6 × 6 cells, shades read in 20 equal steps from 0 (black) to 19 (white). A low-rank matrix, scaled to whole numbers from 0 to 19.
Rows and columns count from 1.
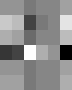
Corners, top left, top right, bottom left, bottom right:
11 12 12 13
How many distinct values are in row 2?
6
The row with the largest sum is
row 2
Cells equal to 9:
4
